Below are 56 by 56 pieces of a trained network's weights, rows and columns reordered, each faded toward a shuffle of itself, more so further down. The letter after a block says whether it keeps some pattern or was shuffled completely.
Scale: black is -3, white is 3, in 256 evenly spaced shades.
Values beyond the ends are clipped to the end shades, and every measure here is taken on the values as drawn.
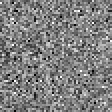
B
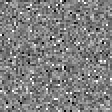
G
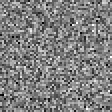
G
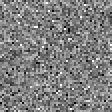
G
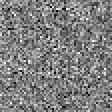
B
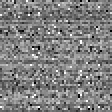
B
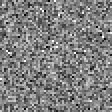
G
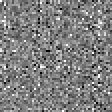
B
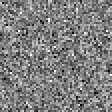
G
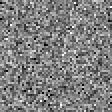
G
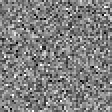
G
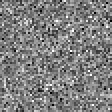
G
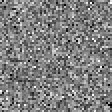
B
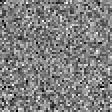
B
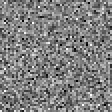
G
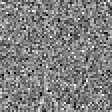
G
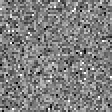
G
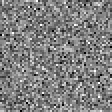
G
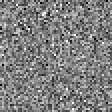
G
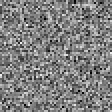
G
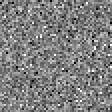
G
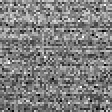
B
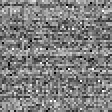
B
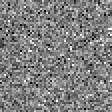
G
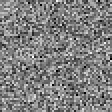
G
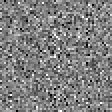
B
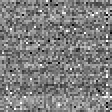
B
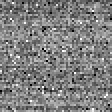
B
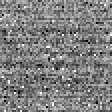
B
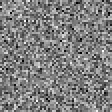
G
